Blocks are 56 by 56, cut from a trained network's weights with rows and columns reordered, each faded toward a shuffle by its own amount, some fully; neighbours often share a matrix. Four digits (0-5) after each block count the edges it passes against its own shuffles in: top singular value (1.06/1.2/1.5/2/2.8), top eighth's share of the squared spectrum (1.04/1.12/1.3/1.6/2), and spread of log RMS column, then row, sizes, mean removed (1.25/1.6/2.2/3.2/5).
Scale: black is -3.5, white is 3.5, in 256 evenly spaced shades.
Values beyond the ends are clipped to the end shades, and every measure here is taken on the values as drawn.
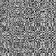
4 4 3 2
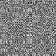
4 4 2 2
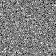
1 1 0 0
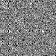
3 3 1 2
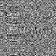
4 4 2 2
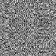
4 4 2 1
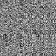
4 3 2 0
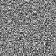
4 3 1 1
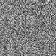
4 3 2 1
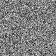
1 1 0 0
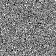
0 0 0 0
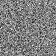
0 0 0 0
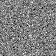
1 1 0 0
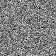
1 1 0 0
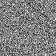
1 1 0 0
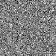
3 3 1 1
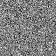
0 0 0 0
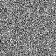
3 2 0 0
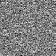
3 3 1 0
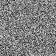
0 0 0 0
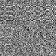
4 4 1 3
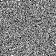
0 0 0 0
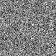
3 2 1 1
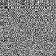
4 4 2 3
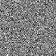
3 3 1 1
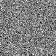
2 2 0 0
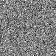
1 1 0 0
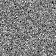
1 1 0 0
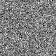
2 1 0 0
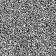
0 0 0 0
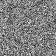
1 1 0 0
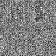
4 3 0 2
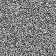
1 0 0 0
